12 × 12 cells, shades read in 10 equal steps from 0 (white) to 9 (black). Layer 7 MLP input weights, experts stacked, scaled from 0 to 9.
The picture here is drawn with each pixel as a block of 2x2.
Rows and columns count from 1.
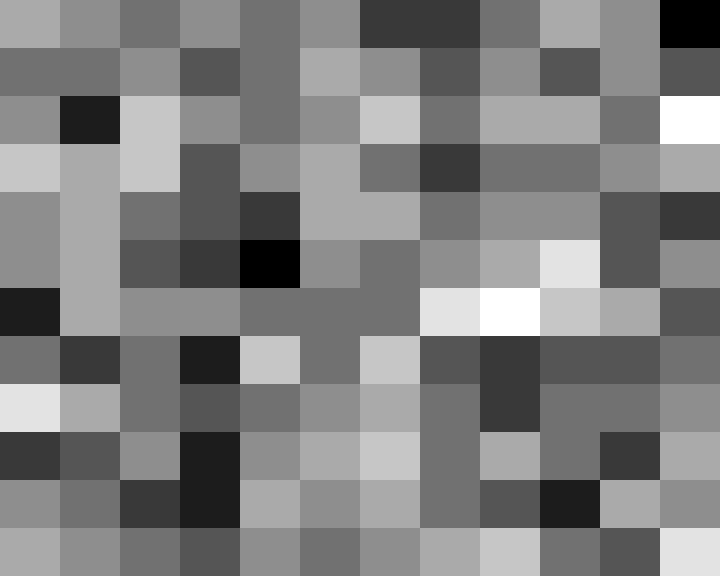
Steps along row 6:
down up up up down up down down down up down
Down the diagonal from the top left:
3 5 2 6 7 4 5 6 7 5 3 1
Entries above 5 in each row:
3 4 1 2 4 4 2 6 2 4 4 2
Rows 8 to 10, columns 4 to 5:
8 2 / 6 5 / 8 4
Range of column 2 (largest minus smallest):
5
